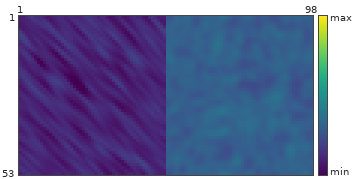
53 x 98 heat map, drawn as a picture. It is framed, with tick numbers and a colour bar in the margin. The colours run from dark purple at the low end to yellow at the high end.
The table splits into one row of 2 panels. Panel 1,1: very low, slanting down to the right, faint in contrast. Panel 1,2: low, blotchy, faint in contrast.
